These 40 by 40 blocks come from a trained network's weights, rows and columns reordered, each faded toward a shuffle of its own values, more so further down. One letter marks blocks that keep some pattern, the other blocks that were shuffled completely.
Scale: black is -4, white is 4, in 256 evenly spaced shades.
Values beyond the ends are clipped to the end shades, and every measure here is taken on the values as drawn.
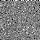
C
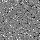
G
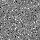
G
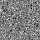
G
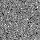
G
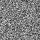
G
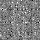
C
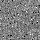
G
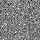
G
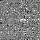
C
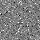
G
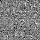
C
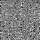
C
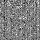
C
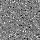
G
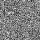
C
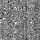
C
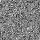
G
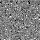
G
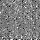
C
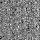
C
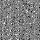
C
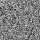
C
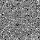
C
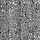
C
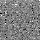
C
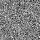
G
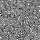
G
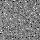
G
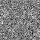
C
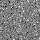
G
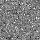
G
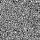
C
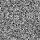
C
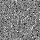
G
